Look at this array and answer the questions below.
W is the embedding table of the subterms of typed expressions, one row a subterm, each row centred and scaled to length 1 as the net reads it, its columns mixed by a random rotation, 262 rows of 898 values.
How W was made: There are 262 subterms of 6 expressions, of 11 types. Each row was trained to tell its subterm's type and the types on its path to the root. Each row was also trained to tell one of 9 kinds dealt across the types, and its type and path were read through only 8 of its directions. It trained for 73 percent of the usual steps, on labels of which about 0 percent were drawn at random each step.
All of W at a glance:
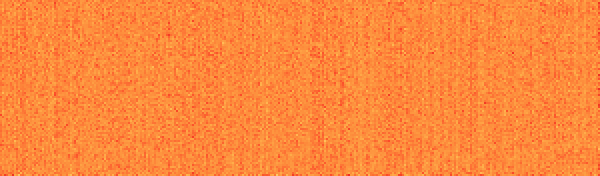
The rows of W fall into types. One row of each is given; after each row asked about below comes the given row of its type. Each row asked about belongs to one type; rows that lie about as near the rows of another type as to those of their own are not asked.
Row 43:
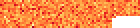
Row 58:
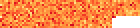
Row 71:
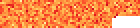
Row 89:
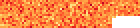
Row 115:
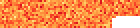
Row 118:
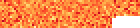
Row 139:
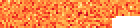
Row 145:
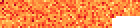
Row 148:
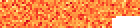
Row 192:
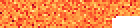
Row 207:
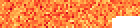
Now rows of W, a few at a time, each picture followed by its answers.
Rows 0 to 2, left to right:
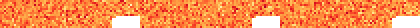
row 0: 145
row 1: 139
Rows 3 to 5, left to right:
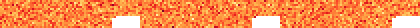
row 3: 43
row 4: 43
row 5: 43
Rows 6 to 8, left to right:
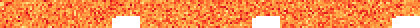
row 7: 115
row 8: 139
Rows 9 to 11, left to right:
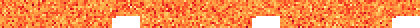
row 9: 139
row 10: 145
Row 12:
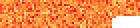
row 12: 58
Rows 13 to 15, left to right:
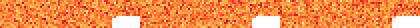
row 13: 115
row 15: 71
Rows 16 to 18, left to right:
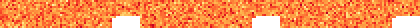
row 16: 192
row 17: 148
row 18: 192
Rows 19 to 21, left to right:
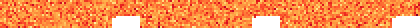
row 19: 71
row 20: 115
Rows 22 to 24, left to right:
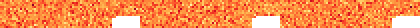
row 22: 71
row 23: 145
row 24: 207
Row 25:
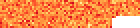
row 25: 58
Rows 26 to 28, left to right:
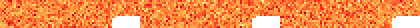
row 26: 118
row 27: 115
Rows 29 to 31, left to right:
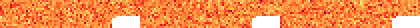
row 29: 71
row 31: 43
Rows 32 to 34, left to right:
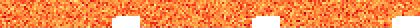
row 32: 148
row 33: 118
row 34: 118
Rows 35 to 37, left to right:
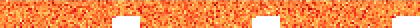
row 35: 58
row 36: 71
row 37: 145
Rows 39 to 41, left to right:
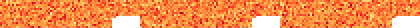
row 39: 192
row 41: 207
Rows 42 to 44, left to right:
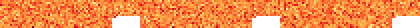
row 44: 148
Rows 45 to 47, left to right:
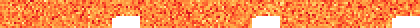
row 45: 58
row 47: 115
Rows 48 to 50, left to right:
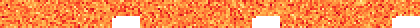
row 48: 115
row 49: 192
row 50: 207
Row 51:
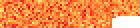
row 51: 145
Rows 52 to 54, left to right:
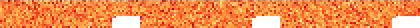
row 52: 145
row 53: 43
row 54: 148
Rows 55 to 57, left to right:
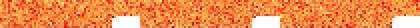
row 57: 58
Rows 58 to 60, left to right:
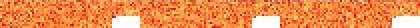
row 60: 192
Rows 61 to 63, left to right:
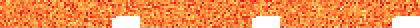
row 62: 118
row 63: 118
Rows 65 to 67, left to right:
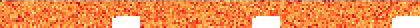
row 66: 139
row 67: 118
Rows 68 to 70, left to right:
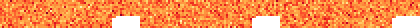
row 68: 139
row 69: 58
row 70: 148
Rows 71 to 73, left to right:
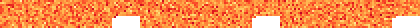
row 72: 43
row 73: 192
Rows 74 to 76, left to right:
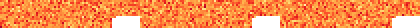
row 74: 71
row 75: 58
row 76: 148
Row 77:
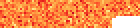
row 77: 71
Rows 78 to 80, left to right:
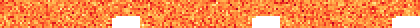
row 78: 43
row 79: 89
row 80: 43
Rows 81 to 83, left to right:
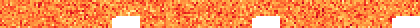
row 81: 58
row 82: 139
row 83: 145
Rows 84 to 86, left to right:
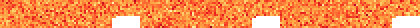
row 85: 207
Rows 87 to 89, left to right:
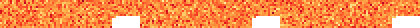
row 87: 58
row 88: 115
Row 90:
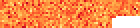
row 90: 145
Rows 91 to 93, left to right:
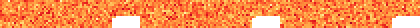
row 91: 139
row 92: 207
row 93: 118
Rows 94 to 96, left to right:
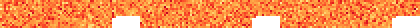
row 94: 148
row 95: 118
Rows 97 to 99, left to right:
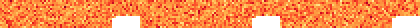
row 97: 118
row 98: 118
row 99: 139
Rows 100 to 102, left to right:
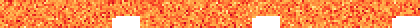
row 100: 118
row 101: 89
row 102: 71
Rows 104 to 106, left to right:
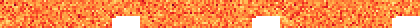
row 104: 145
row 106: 145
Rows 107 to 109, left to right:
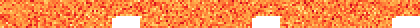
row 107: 207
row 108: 71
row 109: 58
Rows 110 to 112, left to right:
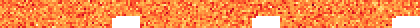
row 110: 148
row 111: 71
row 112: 43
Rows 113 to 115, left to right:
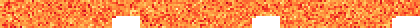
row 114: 118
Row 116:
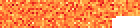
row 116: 43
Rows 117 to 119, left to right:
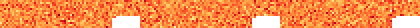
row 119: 139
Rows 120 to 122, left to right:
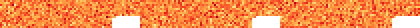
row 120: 118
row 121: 71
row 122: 71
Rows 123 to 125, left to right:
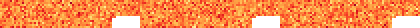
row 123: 148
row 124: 145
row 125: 118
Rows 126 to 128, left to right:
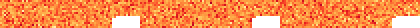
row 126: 118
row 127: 145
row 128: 145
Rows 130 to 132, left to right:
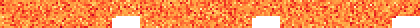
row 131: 192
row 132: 71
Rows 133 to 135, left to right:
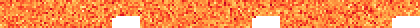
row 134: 192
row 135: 43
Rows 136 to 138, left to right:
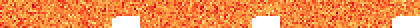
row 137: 145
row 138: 58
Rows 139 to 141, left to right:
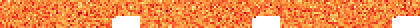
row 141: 89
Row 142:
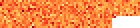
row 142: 43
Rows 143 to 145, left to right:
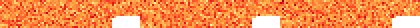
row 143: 89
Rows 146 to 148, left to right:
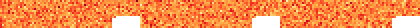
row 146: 192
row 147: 118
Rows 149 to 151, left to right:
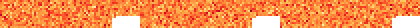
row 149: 118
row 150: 71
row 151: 115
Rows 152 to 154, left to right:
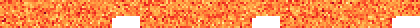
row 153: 148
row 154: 148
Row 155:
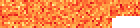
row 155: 71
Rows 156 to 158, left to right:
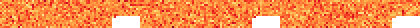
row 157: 43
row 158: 207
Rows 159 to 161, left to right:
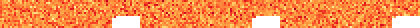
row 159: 89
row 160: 43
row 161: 139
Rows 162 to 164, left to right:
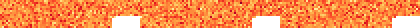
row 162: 207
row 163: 71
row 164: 71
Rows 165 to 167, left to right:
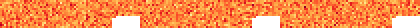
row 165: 118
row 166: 192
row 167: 207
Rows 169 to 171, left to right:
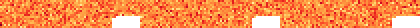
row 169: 118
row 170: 58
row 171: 192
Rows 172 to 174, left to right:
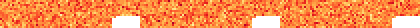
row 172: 192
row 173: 118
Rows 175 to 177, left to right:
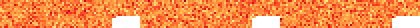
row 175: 145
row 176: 118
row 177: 58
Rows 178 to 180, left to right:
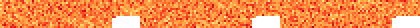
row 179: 139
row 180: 89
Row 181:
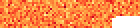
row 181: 139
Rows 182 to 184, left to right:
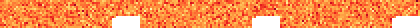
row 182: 58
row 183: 71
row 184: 58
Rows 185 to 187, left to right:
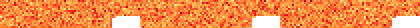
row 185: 58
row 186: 139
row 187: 118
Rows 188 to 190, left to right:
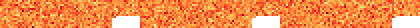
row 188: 43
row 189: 71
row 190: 139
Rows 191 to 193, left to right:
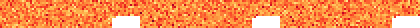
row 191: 115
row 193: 89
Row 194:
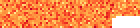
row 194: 207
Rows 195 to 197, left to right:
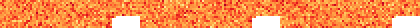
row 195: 148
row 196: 192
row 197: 148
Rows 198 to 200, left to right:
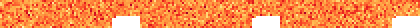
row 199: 139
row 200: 43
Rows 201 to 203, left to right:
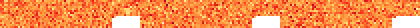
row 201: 58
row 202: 148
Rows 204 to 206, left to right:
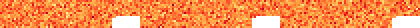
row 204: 192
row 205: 43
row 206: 71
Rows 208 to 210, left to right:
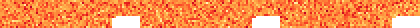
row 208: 148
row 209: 148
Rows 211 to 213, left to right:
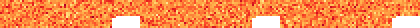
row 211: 192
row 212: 89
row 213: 145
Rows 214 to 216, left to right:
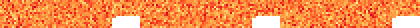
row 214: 207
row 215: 115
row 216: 89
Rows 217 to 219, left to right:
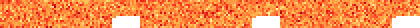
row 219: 139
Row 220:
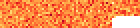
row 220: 207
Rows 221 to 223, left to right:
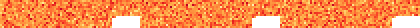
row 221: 207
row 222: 148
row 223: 207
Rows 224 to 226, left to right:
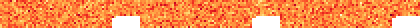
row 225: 58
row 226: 43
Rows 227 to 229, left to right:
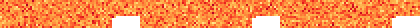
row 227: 148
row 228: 139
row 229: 145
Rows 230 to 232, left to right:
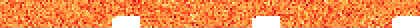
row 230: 115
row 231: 89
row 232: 148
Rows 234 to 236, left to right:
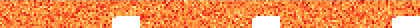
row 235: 148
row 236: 148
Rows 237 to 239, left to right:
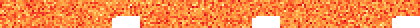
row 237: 145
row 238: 71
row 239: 115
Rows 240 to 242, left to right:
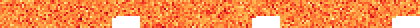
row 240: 115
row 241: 145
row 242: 89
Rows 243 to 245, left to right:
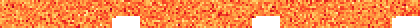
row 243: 115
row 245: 89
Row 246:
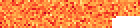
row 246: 43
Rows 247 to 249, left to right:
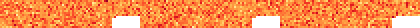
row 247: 89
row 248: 148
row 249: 58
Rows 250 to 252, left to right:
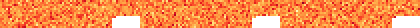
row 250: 148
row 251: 118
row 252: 148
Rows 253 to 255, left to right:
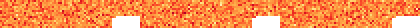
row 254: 43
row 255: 71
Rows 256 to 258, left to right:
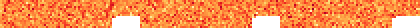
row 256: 207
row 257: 118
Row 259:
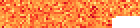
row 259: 139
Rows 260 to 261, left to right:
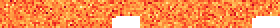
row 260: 139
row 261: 89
